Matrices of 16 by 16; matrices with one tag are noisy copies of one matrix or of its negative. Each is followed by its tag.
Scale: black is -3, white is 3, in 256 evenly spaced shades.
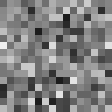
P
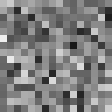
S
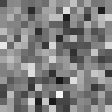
P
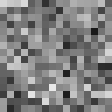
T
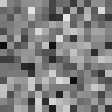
P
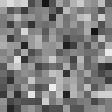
T
